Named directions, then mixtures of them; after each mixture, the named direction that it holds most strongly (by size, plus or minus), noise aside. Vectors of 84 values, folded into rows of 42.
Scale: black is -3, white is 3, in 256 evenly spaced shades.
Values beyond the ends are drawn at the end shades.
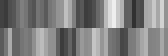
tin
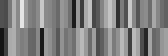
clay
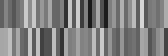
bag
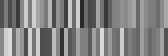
bag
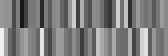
clay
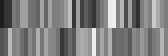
tin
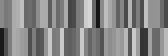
clay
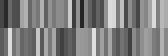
tin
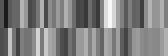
tin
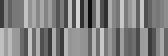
bag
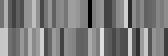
clay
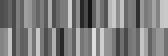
bag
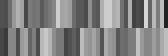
tin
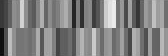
clay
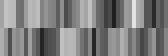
tin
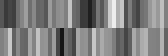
tin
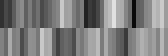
tin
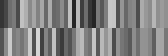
bag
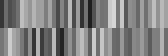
bag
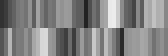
tin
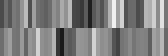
tin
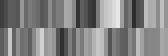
tin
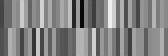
clay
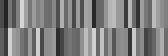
clay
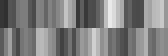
tin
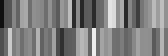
tin
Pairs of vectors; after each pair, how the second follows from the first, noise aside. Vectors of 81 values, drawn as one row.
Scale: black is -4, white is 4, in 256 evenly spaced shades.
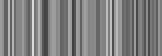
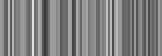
copied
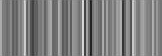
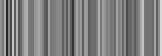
shuffled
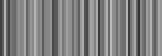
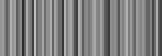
reversed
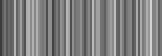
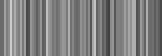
reversed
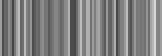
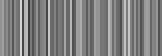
shuffled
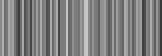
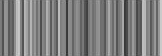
negated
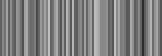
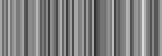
negated
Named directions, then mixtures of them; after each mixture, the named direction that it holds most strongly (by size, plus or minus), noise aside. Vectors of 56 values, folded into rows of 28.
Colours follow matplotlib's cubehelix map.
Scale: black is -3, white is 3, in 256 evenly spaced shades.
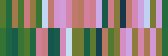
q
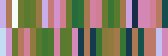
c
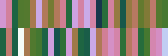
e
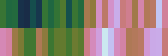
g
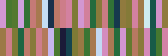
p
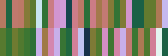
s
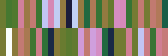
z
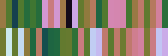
z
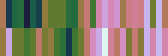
g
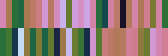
e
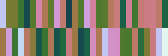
e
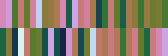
e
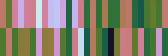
s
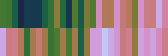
g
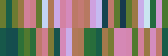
q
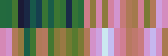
g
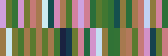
p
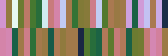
c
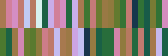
s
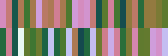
e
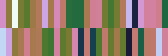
c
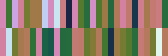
z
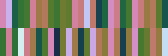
e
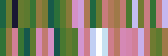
c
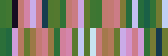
c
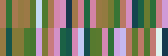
s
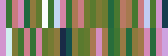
p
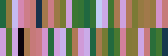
e
